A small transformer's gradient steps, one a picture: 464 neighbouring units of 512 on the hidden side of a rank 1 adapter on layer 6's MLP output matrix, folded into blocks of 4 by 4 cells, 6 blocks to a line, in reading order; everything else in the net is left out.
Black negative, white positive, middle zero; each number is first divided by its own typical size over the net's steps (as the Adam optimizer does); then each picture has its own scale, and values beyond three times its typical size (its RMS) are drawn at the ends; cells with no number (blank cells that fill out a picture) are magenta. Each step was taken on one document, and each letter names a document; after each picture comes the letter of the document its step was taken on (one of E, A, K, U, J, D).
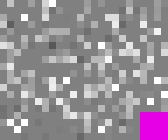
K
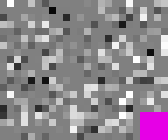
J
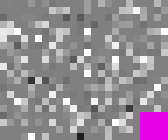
J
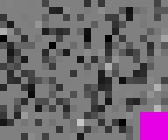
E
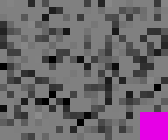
E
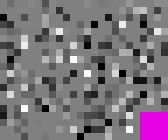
K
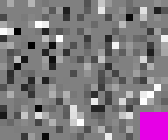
J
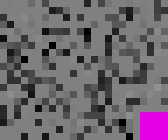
J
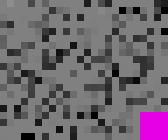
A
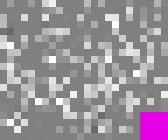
K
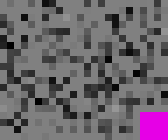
K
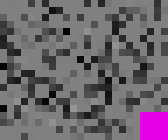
E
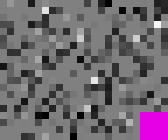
A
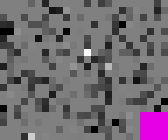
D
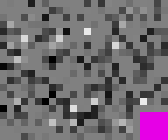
E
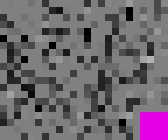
J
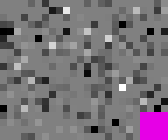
D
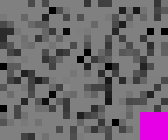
D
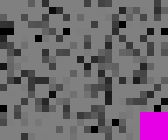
D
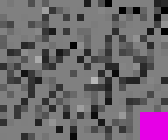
A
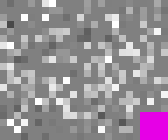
K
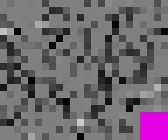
E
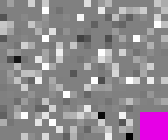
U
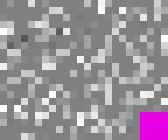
J
